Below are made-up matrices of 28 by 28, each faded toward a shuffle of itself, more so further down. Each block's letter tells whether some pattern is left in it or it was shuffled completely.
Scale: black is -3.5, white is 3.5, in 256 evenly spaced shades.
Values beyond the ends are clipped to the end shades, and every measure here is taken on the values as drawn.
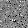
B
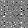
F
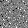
B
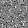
B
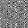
F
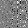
F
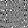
F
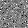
B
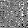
F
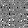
F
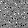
B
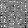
F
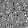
B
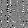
F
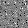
B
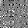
F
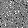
B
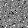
B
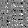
F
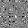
F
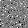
B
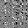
F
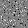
B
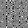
F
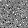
B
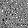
B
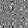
F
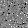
B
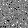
B
